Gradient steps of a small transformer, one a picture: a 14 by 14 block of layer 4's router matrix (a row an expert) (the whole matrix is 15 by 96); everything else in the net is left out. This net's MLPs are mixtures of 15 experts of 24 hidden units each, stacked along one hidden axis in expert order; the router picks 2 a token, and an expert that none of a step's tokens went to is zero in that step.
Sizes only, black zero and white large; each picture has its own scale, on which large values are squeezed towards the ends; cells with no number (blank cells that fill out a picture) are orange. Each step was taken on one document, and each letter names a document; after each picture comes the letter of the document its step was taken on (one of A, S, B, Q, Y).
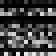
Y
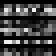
Y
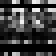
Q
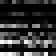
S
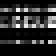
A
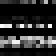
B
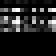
A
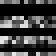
B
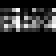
A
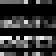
B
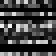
Y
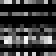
Y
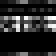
A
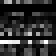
S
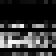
S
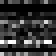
S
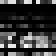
S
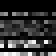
S
